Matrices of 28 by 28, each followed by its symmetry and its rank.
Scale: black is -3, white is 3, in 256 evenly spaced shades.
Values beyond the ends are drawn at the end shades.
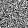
antisymmetric, full rank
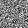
antisymmetric, full rank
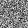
neither, full rank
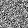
neither, full rank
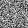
neither, full rank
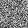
antisymmetric, full rank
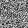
neither, full rank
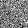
antisymmetric, full rank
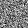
antisymmetric, full rank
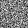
neither, full rank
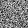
neither, full rank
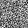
antisymmetric, full rank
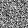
antisymmetric, full rank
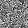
antisymmetric, full rank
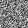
antisymmetric, full rank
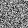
neither, full rank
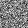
neither, full rank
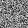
neither, full rank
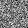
neither, full rank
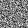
antisymmetric, full rank
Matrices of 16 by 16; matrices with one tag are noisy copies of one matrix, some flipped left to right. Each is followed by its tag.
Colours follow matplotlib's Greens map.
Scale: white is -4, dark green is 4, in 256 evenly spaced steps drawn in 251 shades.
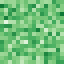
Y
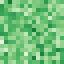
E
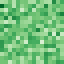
Y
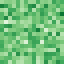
Y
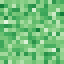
Y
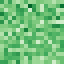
Y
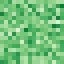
Y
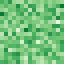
Y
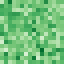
E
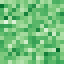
Y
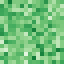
E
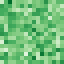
E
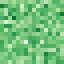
Y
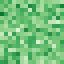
Y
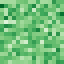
Y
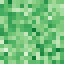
E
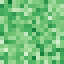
E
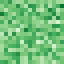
Y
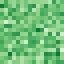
Y
